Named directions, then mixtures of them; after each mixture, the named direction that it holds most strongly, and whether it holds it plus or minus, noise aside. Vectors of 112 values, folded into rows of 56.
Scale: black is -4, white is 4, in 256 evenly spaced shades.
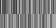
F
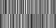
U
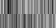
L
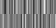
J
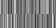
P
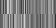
U, plus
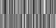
J, plus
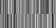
P, minus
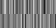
J, minus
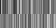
F, plus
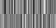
J, plus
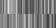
L, minus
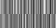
J, plus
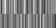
J, minus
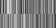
L, minus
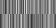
U, plus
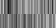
L, plus
